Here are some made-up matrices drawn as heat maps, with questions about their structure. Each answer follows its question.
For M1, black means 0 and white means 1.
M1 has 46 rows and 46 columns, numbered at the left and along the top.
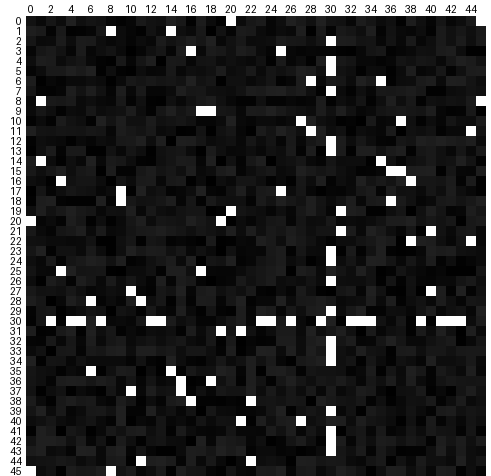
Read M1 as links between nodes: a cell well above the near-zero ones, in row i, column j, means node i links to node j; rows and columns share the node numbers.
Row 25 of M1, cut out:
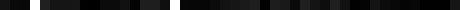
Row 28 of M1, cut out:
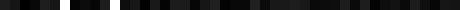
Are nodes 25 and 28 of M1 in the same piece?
yes
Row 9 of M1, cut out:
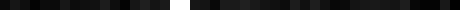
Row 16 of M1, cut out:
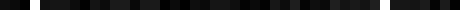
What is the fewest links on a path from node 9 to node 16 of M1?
4
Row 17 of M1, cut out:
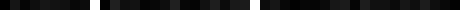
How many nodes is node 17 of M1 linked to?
2
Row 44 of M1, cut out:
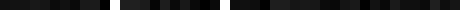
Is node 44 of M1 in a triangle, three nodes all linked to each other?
no
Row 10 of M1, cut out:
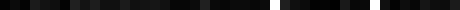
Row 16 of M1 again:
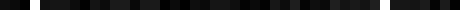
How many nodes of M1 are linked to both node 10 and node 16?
0
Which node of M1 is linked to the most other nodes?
node 30
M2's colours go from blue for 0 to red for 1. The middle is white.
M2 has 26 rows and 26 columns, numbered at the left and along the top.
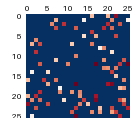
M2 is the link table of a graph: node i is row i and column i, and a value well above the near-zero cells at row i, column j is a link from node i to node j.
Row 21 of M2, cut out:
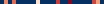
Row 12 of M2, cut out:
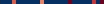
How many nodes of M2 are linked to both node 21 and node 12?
3
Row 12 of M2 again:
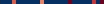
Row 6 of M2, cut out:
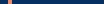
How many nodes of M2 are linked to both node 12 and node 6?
0
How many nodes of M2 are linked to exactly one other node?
4
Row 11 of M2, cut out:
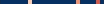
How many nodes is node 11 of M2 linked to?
3
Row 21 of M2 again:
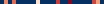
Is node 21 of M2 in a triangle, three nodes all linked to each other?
yes
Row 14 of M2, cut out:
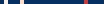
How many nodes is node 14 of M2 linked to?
3
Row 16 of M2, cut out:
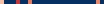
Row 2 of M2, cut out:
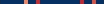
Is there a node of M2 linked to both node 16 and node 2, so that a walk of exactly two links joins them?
no
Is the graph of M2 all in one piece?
yes
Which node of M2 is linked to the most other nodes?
node 21
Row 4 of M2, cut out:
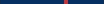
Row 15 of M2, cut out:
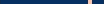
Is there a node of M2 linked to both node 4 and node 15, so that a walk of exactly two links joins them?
no
